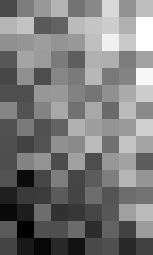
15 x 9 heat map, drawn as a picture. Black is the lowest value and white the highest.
Average level on the scale: 50%. Slope: up to the top right. Mirror symmetry: none. Ninth with the lowest average: bottom left. Stripes: none. Ninth with the highest average: top right.
